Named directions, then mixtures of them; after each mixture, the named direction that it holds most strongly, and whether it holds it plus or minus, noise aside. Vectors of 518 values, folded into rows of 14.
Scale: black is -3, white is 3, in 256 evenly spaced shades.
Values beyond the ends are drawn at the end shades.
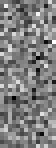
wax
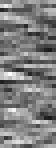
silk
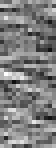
silk, plus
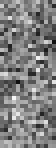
wax, minus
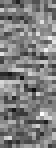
silk, minus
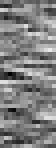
silk, minus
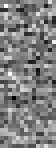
wax, plus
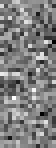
wax, minus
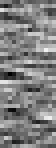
silk, minus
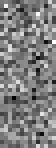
wax, plus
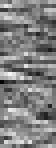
silk, plus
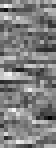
silk, plus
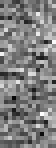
wax, plus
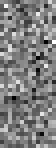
wax, plus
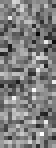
wax, minus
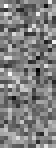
wax, plus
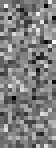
wax, plus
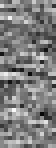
silk, plus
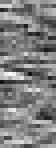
silk, plus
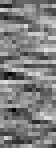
silk, minus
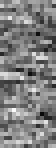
silk, plus
